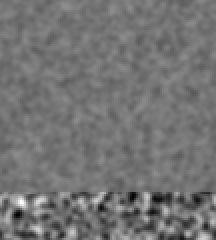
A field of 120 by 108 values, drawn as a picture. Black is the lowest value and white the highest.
Seam: horizontal, 80% of the way down, the top part calmer. Lone odd cells: none. Stripes: none. Mirror symmetry: none. Grain: blotchy. Histogram: heavy tails on both sides.
